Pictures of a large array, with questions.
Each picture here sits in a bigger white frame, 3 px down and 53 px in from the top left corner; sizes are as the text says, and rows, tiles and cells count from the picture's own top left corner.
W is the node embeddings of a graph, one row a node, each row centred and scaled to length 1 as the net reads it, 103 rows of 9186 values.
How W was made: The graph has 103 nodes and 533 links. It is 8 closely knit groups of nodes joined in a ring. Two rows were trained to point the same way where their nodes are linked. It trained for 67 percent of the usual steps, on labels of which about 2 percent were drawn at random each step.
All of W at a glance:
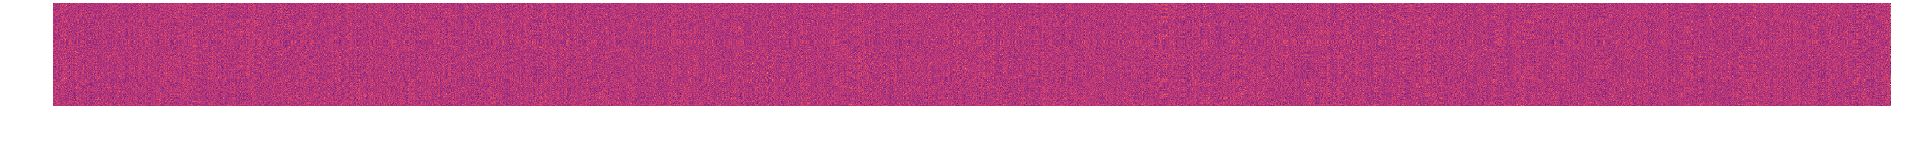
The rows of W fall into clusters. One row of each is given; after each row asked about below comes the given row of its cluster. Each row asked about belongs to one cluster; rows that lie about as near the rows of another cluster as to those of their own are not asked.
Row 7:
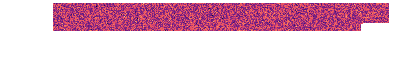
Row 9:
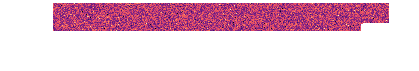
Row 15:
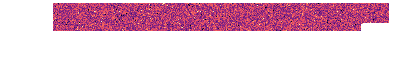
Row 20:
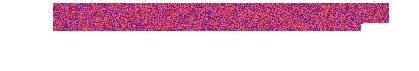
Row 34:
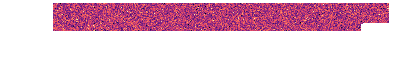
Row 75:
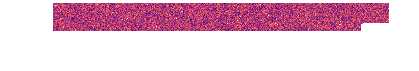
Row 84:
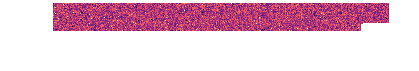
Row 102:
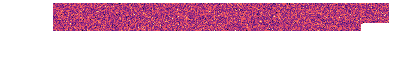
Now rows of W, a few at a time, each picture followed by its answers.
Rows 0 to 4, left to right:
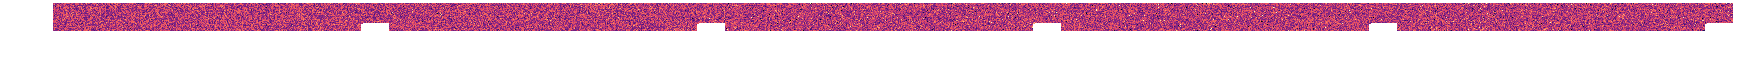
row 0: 84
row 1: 9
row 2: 75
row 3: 15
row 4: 102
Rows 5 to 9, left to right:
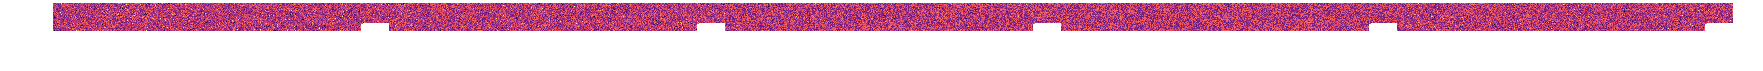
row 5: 9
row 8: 15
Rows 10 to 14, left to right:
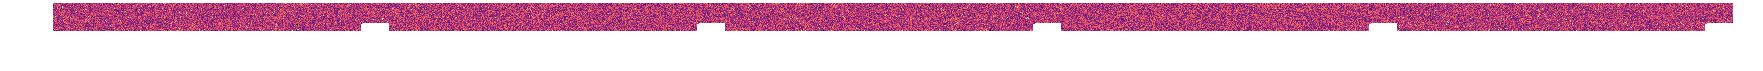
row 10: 7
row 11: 102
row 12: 34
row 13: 9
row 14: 9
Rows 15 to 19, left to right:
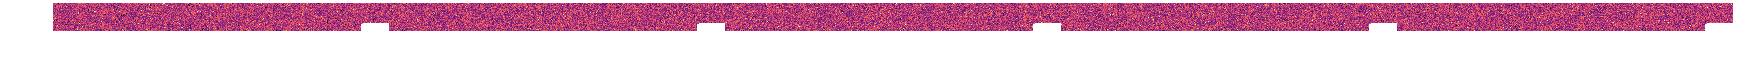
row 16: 84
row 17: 75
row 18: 75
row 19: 75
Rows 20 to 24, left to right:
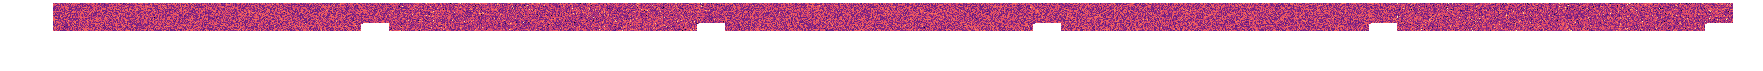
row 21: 15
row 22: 20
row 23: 102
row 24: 7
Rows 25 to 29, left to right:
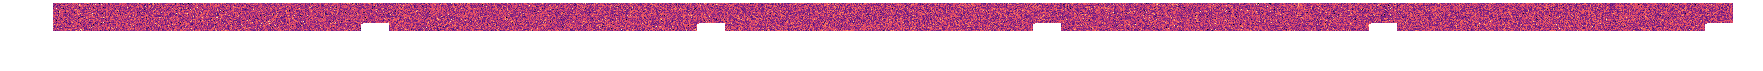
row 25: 102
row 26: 75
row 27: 7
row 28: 84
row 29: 84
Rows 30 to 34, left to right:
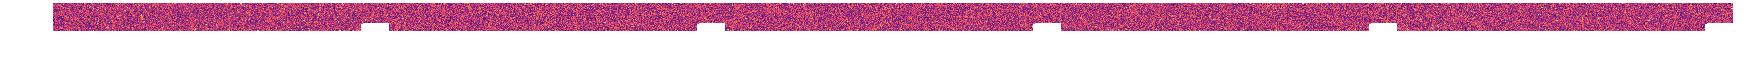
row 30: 7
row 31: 75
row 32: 75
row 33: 9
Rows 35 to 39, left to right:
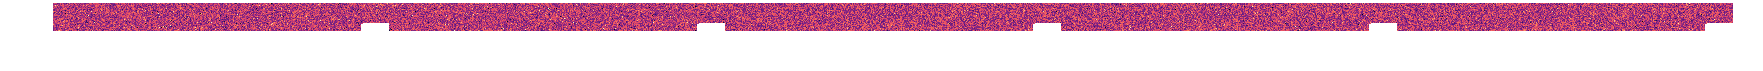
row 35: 75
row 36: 15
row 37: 7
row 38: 7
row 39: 7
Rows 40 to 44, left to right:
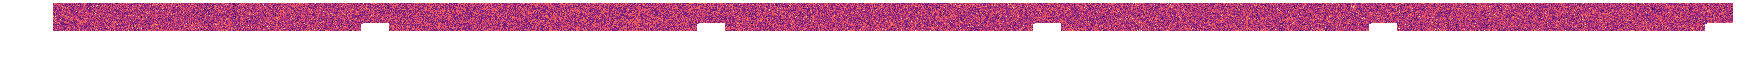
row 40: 7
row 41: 15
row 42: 7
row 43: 34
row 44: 20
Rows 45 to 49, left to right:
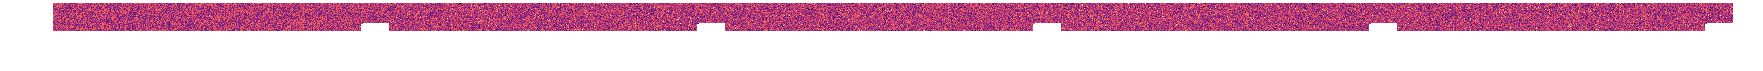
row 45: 15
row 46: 20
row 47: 9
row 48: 34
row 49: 84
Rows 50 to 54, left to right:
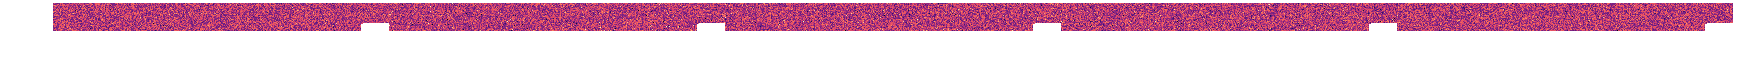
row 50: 75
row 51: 15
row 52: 7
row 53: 84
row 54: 84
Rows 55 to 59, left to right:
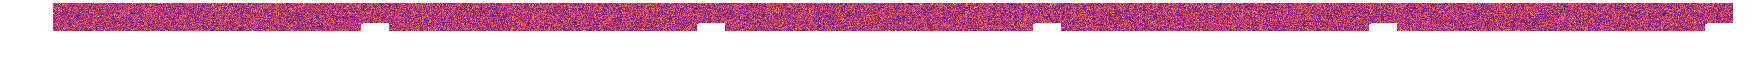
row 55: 9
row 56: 102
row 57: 75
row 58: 84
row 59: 15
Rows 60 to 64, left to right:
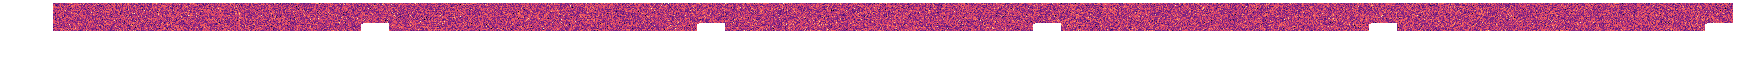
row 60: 34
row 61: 9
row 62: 84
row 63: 75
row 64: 75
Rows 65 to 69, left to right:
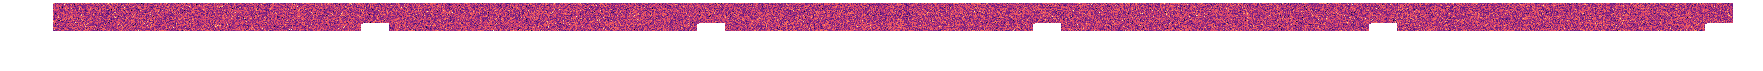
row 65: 84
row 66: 75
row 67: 7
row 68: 34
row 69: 84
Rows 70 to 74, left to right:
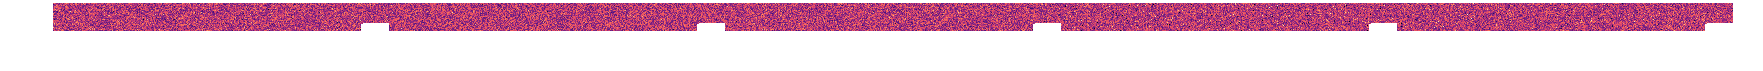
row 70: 84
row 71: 75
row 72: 102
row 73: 102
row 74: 75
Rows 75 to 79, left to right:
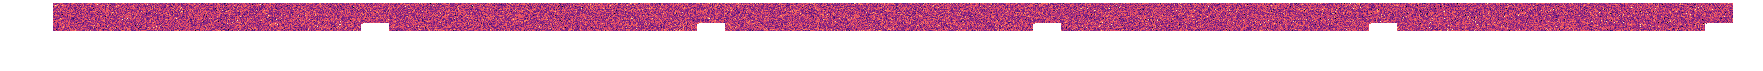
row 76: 9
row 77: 9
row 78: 9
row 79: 7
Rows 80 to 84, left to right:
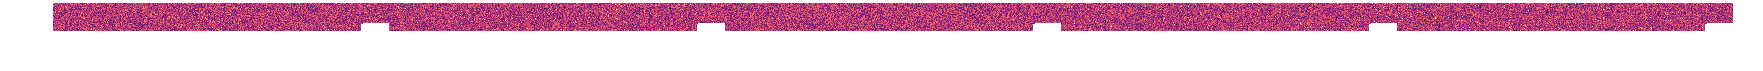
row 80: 20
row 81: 7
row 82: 20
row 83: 15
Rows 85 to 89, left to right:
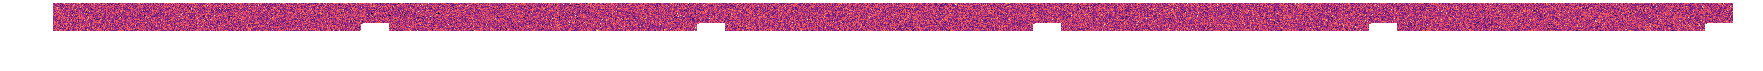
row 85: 102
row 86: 9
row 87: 102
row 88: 84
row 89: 20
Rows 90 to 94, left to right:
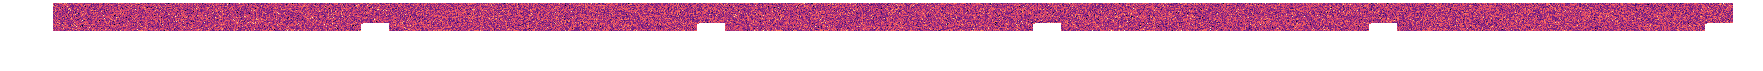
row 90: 9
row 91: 9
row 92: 7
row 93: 9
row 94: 20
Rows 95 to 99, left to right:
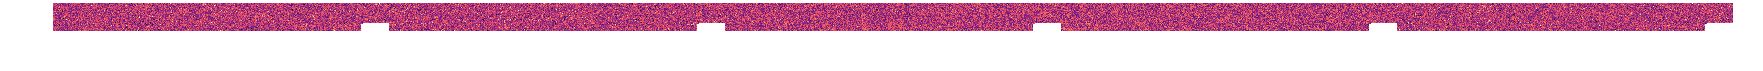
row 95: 20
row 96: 102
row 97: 7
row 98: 34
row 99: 20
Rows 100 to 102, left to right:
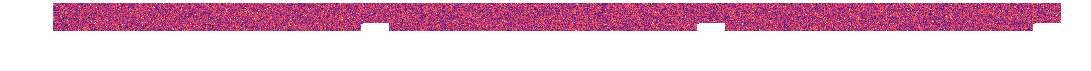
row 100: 20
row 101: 84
